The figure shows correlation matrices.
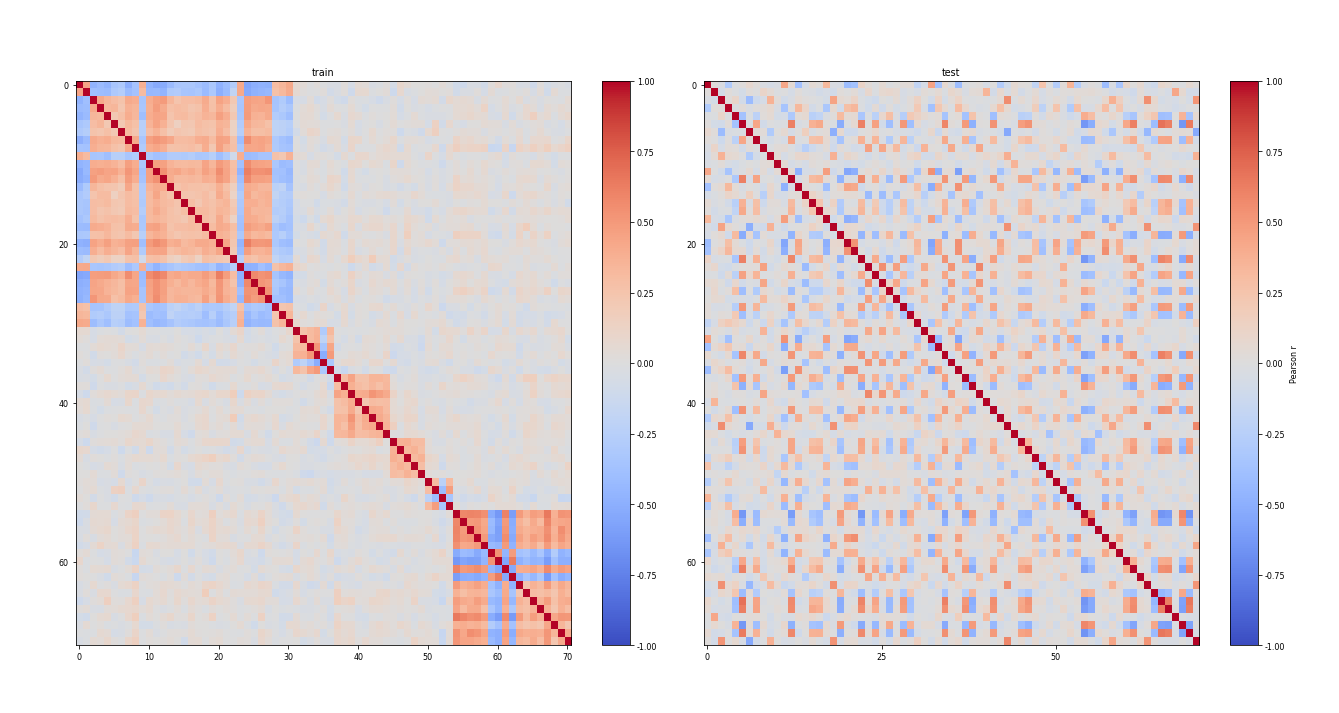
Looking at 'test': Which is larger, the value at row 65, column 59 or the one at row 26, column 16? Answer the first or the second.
the first
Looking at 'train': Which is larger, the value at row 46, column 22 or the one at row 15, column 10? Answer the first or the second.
the second
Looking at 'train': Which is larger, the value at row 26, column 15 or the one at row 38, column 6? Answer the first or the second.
the first
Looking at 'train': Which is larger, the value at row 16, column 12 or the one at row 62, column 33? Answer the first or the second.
the first
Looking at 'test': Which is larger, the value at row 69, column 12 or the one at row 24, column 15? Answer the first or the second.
the first
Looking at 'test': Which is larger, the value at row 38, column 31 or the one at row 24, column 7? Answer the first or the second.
the second
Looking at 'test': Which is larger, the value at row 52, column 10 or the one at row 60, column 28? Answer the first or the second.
the second
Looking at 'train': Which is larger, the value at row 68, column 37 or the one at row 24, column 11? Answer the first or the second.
the second
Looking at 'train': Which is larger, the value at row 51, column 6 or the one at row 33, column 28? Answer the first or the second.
the first
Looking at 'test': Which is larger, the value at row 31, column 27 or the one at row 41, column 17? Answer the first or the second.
the first
